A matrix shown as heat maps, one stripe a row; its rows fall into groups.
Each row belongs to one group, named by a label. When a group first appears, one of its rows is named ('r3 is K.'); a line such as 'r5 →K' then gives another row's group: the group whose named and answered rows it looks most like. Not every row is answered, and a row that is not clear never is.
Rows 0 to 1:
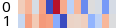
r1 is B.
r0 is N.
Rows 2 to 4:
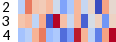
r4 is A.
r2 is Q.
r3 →N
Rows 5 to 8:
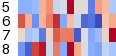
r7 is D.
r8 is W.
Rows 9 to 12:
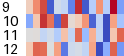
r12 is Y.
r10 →W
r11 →D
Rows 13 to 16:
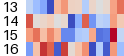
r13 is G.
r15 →Y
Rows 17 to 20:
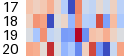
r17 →B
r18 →Q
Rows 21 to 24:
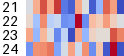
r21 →B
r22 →B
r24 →W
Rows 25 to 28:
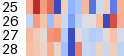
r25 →N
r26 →Q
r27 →B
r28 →B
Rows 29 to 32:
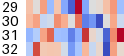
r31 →A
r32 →Q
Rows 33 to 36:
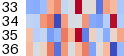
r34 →W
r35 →D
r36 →N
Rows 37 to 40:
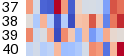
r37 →G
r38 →A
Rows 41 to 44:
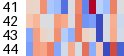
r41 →Y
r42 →D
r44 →W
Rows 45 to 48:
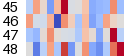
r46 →N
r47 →W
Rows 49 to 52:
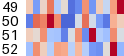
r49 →A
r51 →Y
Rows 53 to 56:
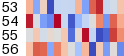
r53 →G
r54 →G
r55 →A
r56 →Q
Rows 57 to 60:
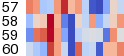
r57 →D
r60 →B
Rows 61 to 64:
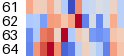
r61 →B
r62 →D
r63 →W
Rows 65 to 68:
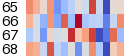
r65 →Y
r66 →D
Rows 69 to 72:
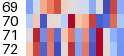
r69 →W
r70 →Y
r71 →N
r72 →N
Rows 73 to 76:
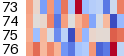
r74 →N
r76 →Y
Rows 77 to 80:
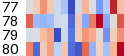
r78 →G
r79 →A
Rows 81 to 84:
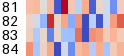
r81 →N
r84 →A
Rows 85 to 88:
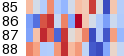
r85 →Y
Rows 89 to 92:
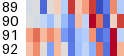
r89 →Y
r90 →G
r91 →Y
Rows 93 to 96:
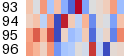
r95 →N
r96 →Y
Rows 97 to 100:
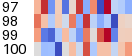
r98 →D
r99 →G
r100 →G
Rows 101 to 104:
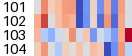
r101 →Q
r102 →Q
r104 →Y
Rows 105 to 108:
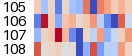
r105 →G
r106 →Q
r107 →B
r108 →A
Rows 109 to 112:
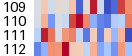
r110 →D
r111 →Q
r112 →W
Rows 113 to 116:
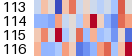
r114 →A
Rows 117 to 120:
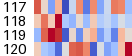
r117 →N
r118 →N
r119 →W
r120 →D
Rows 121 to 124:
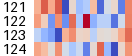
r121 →N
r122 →D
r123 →G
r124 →Y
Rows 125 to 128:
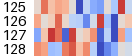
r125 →Q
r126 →Y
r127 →W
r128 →D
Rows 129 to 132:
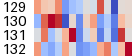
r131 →Q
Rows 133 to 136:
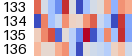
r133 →G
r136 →B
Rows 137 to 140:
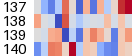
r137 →G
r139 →A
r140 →W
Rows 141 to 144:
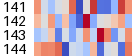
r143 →G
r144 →N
